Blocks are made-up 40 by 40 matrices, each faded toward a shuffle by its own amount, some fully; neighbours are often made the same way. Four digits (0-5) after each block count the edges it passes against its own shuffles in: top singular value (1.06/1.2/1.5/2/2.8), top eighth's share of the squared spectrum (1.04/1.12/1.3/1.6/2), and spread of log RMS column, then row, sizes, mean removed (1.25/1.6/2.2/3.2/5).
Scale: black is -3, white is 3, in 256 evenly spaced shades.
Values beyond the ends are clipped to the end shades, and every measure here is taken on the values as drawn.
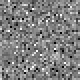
0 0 0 0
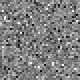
0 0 0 0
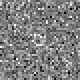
0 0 0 0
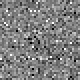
1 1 0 0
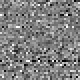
2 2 0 3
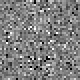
2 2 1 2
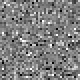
2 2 0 2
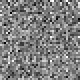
2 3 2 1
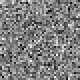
0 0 0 0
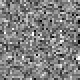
2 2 0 0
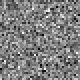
0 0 0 0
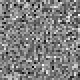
1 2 0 1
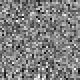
3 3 1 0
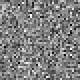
1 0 0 0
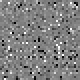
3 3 0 1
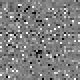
3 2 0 1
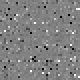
1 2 0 1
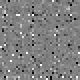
3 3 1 1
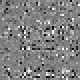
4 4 2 2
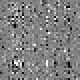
3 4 2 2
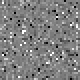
2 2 1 0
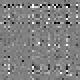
4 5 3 3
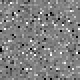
0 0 0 1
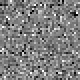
0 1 0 1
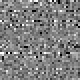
1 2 0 3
